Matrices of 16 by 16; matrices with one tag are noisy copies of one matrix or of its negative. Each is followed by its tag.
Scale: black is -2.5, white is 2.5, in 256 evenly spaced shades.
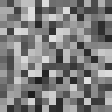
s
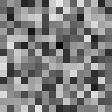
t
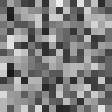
t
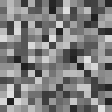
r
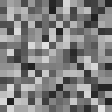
r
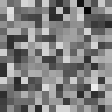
t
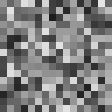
t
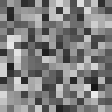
t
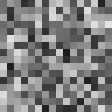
t
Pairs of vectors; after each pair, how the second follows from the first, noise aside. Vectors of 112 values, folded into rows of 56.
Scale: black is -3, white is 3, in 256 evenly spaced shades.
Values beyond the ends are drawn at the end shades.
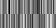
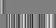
partly zeroed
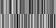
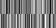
wrapped around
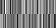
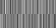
shrunk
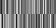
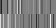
partly zeroed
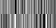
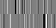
partly zeroed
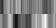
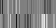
partly zeroed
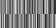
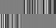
partly zeroed
